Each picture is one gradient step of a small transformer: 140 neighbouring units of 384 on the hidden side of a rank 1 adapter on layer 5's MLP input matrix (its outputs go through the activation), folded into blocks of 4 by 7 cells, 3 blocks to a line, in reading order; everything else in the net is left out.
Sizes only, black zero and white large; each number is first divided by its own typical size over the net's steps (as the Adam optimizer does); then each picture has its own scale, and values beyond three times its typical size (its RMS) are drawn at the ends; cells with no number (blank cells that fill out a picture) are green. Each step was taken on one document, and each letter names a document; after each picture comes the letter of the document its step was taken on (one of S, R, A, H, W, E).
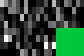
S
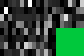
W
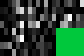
W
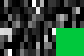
S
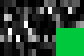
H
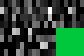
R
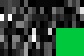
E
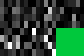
E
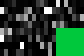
R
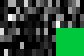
R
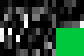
H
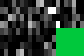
R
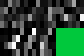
E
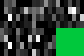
H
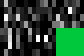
H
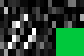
E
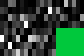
E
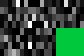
E
